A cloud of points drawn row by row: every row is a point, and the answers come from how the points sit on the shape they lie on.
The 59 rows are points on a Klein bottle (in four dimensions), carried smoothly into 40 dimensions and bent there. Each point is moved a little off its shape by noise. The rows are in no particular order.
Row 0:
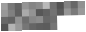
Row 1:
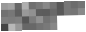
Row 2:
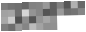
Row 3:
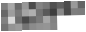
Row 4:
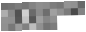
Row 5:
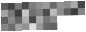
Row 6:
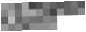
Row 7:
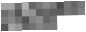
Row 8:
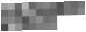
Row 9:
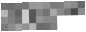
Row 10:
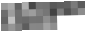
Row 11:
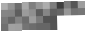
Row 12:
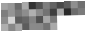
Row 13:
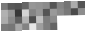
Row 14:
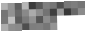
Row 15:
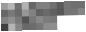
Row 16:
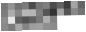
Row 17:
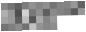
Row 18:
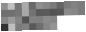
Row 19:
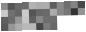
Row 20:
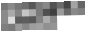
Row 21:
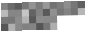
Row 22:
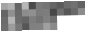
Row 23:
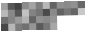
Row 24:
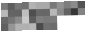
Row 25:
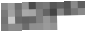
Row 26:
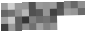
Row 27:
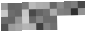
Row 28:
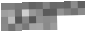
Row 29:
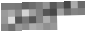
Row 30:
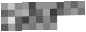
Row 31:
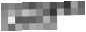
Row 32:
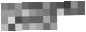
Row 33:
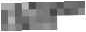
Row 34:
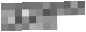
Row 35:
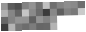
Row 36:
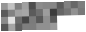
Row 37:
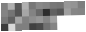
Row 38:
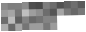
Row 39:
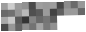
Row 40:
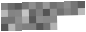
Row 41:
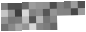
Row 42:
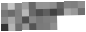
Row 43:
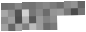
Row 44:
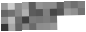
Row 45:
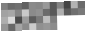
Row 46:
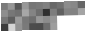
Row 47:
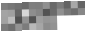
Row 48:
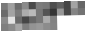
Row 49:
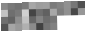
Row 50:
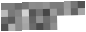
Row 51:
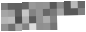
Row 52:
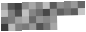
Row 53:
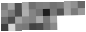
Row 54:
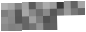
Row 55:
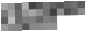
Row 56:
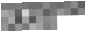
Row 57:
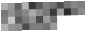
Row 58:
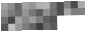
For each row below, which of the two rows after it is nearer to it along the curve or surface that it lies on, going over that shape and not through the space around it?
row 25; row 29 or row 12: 29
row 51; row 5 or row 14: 5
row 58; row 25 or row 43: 25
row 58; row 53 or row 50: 53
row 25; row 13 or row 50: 13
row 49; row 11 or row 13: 13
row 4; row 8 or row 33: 33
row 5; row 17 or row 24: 24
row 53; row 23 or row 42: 42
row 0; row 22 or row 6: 22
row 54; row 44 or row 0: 0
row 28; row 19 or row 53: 19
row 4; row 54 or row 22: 22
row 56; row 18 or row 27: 27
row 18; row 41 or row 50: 50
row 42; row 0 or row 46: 46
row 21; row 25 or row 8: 8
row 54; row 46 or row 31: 46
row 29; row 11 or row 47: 47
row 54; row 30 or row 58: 58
